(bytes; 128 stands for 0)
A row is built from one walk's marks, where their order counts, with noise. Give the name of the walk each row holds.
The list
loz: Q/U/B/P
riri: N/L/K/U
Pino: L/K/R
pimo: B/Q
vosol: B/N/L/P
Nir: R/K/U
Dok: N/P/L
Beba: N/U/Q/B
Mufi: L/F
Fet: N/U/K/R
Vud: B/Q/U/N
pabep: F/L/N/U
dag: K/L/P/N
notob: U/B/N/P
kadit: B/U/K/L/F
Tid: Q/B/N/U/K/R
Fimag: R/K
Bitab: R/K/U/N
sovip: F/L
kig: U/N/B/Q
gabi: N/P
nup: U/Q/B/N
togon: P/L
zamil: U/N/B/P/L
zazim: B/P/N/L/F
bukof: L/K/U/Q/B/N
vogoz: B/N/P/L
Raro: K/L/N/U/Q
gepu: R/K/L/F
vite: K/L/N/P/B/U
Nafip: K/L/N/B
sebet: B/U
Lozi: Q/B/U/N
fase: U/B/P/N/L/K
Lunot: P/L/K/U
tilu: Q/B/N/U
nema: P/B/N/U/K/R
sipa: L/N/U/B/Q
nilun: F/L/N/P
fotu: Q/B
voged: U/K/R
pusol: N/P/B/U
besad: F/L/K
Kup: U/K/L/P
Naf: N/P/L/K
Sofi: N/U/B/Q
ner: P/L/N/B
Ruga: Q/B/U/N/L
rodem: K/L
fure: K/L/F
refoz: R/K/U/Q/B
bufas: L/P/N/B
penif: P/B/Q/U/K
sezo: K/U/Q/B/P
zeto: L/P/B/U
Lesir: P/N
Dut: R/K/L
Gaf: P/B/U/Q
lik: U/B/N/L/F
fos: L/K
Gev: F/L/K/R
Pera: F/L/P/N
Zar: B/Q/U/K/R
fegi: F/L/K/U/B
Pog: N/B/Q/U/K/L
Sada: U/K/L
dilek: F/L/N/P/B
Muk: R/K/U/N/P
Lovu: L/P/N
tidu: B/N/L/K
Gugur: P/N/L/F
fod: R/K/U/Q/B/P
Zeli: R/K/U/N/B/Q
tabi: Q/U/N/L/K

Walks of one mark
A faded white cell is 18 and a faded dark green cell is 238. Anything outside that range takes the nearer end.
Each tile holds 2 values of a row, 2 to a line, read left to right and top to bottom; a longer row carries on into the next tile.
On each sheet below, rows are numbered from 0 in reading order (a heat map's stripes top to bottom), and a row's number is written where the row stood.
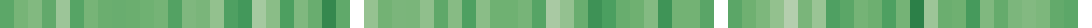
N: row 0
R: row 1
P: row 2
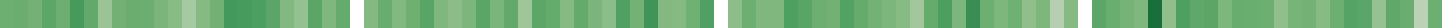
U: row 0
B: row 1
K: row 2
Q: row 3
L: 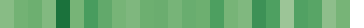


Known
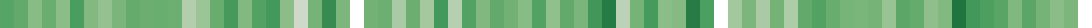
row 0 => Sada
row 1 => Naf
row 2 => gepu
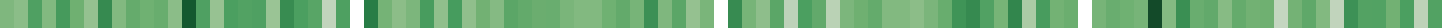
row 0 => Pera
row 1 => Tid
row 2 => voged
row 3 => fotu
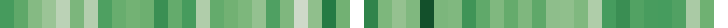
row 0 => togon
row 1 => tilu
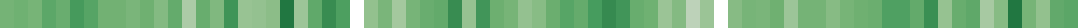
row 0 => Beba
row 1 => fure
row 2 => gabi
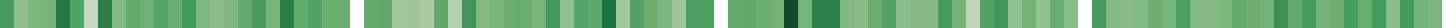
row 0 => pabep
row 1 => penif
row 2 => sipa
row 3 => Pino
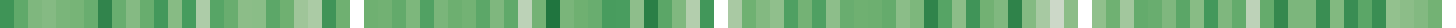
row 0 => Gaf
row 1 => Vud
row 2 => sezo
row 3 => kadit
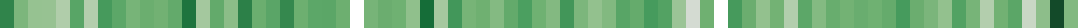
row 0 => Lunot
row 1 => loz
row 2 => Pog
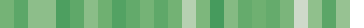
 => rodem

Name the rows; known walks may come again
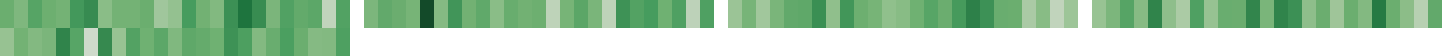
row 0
nup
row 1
fotu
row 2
fure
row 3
nilun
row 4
besad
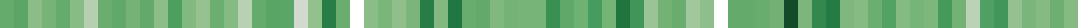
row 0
vogoz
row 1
Mufi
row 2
sipa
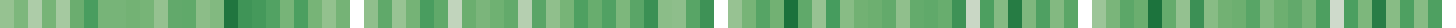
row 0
gepu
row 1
tidu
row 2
fegi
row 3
dilek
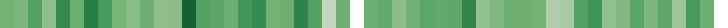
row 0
bukof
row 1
Zeli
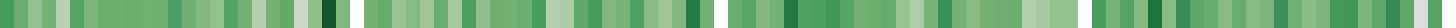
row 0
Pog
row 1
Dut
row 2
Raro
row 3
Lozi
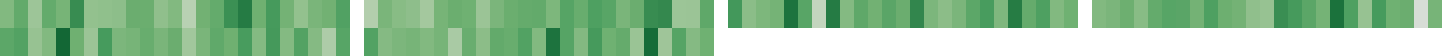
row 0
fase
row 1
fod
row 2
pabep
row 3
dag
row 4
tabi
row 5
Gev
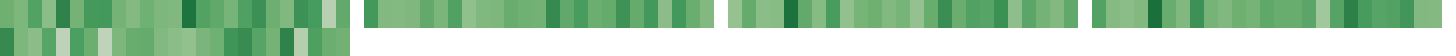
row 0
Lovu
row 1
Pino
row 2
fos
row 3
zeto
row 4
voged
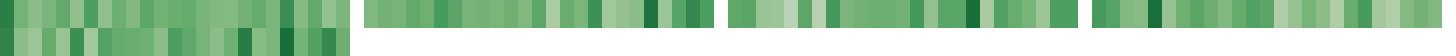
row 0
Tid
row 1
Beba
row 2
penif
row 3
Ruga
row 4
riri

